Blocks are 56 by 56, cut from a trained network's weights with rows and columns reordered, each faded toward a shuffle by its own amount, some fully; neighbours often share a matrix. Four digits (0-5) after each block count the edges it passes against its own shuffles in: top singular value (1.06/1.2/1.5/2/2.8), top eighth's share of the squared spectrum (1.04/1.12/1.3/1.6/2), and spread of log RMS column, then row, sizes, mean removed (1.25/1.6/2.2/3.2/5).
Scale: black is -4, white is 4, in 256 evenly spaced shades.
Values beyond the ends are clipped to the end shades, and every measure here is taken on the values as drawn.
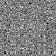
3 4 2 2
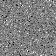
0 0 0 0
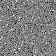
0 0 0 0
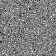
1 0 0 0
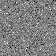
0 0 0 0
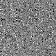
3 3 1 1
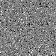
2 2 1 1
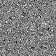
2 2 0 0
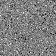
0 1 0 0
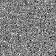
1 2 0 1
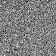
0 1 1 0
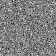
0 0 0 0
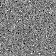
0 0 0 0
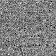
2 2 0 0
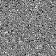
3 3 1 1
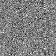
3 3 1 0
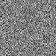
3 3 1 0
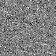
1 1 0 0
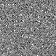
2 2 0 1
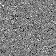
1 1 0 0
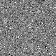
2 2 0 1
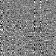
3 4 2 2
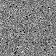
1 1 0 0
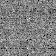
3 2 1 1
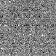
2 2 0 1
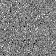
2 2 0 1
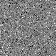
0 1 0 0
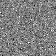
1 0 0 0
